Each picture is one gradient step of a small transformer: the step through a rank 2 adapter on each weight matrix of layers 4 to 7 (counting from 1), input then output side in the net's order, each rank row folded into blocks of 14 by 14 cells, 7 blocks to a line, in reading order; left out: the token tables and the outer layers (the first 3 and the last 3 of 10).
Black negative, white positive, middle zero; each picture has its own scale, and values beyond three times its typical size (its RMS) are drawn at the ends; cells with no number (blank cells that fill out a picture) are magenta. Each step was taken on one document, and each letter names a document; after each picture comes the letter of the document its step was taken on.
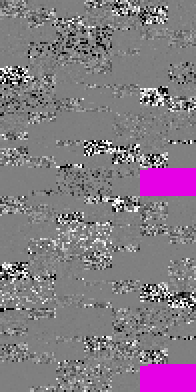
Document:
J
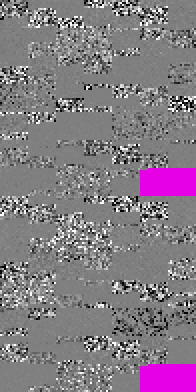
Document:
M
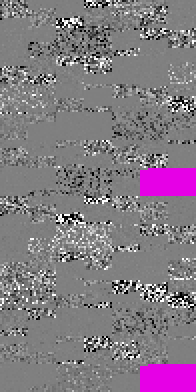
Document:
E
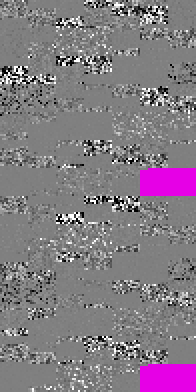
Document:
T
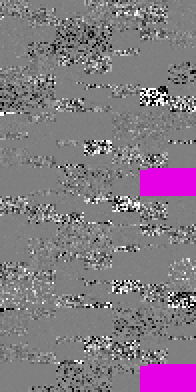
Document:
J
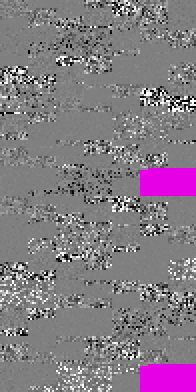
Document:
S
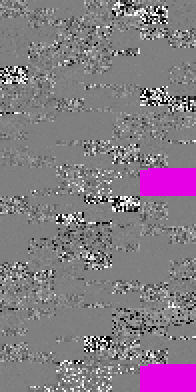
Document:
S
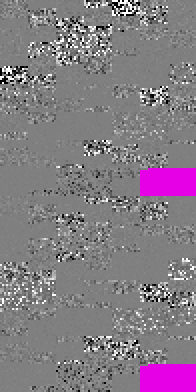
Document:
M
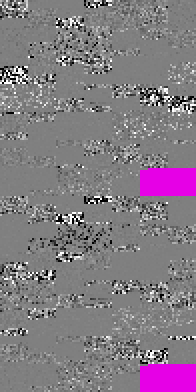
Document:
S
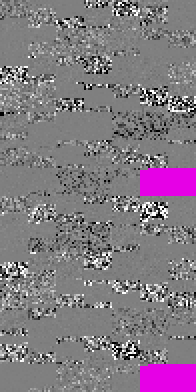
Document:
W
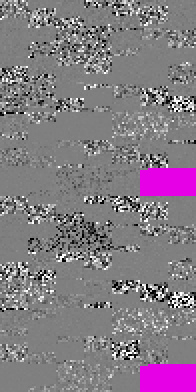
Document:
E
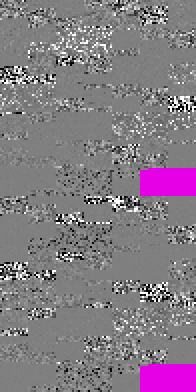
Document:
T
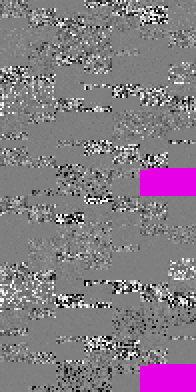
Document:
J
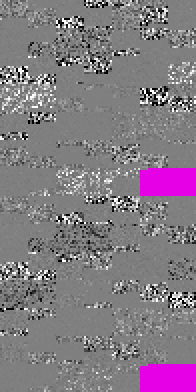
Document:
W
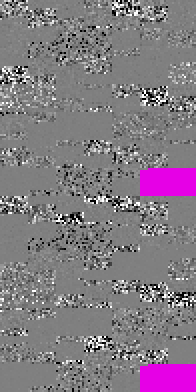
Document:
J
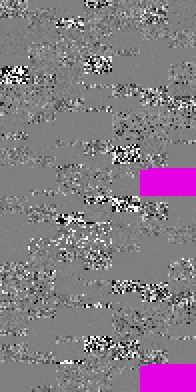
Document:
T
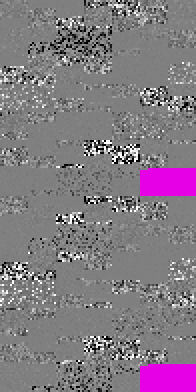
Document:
S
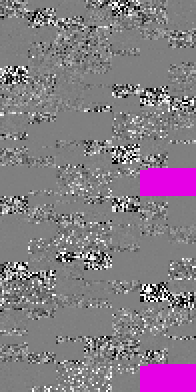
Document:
S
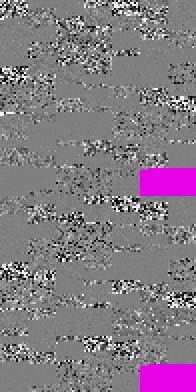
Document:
M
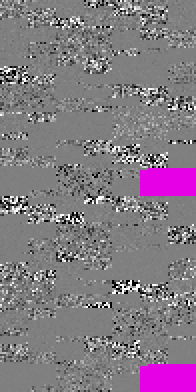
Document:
J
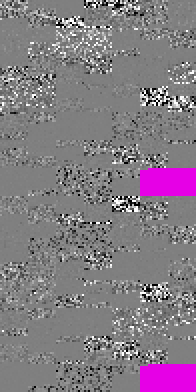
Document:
E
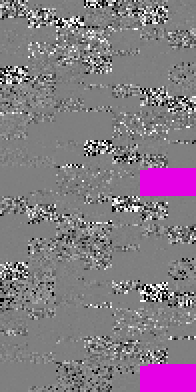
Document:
E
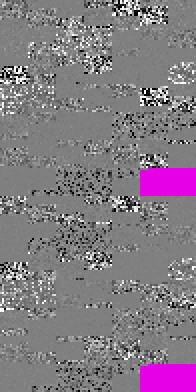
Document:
T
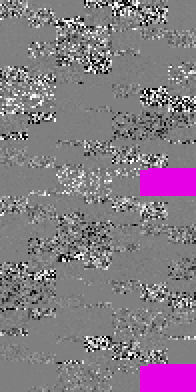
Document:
W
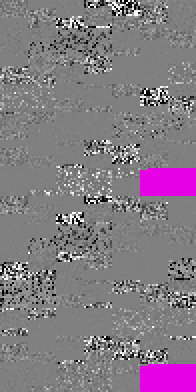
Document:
S
